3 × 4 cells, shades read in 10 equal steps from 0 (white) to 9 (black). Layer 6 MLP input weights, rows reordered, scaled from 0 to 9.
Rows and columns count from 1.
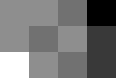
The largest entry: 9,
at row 1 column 4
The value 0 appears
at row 3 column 1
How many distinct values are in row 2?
3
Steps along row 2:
up down up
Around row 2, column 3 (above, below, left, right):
5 5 5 7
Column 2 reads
4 5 4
